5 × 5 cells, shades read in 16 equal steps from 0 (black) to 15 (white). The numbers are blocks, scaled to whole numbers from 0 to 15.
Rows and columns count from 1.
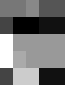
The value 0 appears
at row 2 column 2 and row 2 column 3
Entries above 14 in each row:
0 0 1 1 0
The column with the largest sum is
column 1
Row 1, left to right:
7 7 8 5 5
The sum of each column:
45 38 38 25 25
